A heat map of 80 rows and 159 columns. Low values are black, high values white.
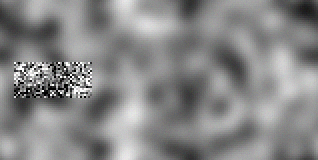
On average the colour sits 50% of the way up the scale. There is no overall slope. The middle left is the roughest part. In the middle left lies a patch that is rougher than the rest.
